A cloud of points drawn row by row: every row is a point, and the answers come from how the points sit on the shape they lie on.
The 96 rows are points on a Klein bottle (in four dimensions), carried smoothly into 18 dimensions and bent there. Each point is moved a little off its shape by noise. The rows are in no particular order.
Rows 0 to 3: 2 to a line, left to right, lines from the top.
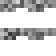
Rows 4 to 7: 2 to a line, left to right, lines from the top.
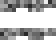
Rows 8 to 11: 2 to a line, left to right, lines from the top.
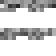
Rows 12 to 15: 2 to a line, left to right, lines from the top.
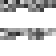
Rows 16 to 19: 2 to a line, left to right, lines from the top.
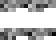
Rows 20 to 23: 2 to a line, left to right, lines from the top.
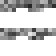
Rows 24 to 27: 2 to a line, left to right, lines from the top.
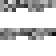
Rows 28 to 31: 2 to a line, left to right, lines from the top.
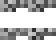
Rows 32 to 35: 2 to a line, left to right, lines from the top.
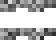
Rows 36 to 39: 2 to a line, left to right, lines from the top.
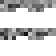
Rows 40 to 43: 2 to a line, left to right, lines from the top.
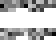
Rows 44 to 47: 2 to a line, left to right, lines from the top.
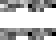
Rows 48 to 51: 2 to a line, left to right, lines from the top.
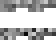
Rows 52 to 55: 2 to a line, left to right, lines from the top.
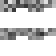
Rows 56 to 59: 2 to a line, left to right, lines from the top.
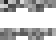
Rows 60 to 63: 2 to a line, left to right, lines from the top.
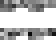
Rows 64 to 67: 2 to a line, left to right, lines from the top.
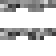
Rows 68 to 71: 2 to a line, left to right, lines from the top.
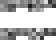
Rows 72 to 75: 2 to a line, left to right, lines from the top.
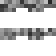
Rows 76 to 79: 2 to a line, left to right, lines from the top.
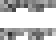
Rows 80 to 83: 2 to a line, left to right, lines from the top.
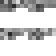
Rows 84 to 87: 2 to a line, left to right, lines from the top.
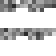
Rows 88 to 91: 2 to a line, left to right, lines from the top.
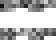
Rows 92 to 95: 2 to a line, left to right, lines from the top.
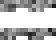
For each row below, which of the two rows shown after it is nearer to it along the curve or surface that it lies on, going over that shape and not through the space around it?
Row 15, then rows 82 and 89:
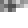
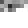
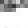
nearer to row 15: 82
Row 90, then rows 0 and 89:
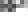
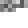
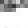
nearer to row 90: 0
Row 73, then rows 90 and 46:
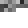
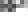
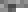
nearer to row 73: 90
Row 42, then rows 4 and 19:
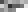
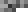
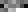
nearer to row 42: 4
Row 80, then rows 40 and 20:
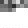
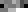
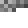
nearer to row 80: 40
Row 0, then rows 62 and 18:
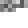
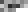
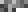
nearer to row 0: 18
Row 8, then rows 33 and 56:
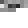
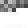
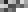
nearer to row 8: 56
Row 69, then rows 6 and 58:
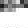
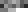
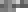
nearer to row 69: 6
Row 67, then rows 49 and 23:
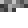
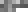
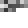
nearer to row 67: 49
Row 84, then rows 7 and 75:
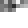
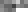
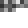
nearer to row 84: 75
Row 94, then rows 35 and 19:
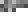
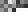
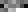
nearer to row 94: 35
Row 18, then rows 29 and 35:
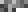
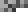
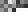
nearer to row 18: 35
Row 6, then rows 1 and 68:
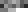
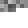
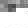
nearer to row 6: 68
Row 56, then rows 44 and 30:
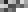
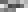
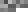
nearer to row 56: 44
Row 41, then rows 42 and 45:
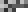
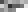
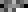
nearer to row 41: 42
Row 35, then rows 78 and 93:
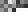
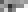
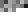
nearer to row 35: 93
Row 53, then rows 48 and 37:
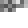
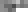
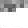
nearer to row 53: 37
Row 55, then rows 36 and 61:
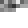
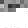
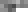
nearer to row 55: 36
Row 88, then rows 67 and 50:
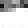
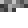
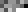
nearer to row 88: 50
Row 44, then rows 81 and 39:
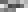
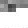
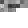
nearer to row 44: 39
